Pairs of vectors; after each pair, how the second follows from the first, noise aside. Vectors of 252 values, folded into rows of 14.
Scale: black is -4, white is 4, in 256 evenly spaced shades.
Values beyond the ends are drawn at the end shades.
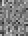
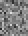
shuffled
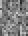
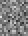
shuffled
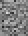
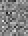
sign-scrambled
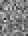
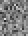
negated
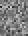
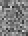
sign-scrambled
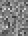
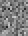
negated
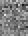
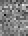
negated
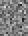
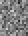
shuffled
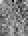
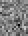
shuffled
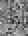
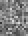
negated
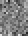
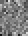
negated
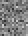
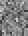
shuffled
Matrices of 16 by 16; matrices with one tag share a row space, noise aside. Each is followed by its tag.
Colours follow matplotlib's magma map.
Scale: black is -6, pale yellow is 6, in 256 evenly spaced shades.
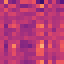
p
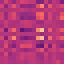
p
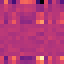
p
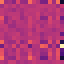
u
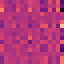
u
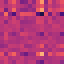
p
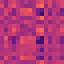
p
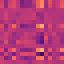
p
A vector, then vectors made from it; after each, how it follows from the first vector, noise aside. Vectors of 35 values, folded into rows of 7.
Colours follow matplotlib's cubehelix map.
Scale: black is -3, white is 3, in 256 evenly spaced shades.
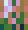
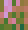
shrunk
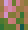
shrunk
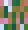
sign-scrambled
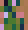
sign-scrambled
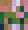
wrapped around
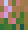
shrunk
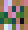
wrapped around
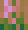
shrunk
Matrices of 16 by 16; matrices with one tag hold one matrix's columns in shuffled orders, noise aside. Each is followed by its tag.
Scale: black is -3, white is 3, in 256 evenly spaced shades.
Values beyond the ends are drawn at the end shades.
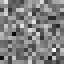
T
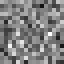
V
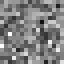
V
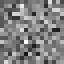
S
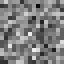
V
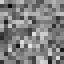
V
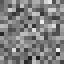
T
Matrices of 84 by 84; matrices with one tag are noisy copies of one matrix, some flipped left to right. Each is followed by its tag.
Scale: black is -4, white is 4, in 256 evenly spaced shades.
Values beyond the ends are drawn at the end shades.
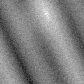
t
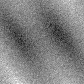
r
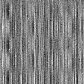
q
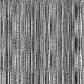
q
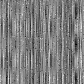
q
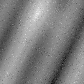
t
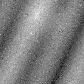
t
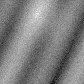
t
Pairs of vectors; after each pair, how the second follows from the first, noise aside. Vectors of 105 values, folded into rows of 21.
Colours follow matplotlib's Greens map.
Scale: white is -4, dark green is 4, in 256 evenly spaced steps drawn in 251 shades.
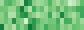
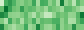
wrapped around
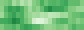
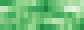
wrapped around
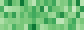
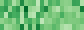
shuffled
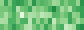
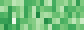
shuffled
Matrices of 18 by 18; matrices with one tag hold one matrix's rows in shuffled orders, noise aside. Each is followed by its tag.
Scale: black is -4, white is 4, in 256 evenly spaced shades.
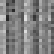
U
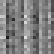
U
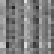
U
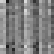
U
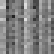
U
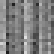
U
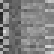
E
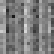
U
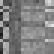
E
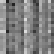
U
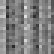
U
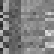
E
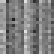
U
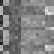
E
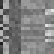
E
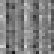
U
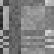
E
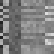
E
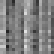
U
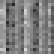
U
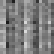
U
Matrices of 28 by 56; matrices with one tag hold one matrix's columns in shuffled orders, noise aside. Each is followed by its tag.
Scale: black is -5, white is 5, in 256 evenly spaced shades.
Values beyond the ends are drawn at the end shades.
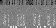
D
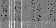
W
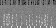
D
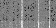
W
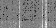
W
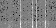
W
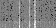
W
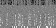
D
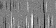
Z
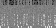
D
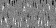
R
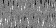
R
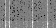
W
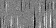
Z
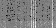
W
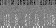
D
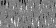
R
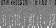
D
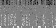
D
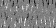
R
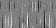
Z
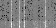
W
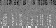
D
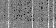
W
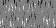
R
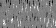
R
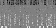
D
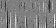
Z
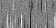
Z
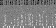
D
